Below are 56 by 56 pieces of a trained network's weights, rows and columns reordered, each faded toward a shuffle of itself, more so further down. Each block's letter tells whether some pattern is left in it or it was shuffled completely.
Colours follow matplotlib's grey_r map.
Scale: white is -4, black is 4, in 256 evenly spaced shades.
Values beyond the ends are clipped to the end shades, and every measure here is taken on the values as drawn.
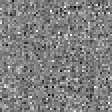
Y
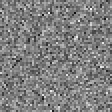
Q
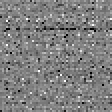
Y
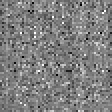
Y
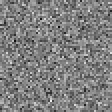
Q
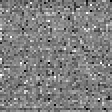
Y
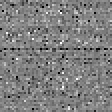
Y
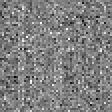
Y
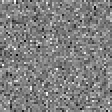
Q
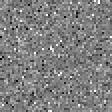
Q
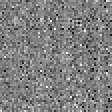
Y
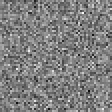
Y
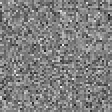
Y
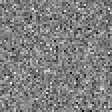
Q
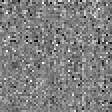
Y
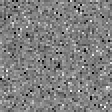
Q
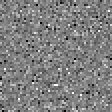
Q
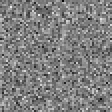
Y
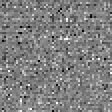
Y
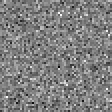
Q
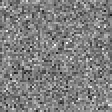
Q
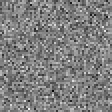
Q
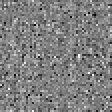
Y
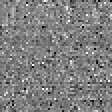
Y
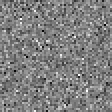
Q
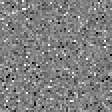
Q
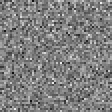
Y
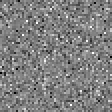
Q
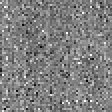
Y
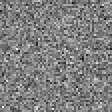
Y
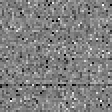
Y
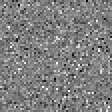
Q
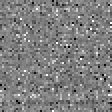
Y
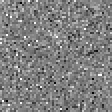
Q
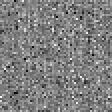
Y
